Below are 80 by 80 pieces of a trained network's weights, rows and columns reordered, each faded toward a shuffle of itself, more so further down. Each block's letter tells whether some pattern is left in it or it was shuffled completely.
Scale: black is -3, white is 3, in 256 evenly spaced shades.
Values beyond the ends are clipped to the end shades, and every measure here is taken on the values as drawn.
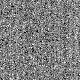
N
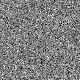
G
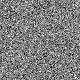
G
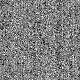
N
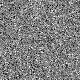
G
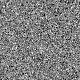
G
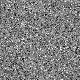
G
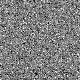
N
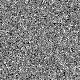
G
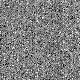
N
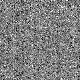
N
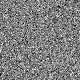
G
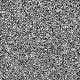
N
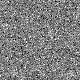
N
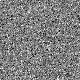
G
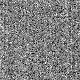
N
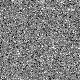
G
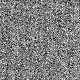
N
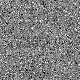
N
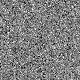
G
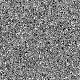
G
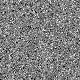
G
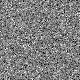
G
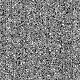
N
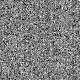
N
